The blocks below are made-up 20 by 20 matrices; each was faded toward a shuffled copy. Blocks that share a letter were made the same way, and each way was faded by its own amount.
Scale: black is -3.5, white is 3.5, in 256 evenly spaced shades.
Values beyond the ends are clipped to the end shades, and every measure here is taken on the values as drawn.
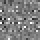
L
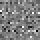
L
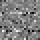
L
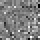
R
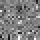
R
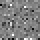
R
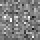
R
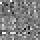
R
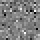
R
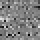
L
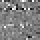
L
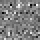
L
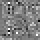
R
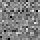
R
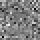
R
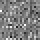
R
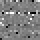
L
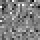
R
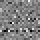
L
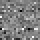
L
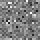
R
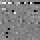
L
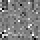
R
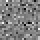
L
